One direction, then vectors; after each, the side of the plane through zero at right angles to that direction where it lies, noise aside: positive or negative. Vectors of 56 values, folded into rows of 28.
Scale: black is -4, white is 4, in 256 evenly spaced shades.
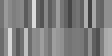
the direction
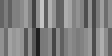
negative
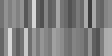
positive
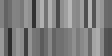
negative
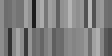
negative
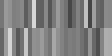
positive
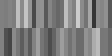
negative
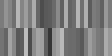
positive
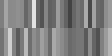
positive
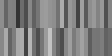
negative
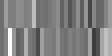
positive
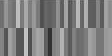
positive
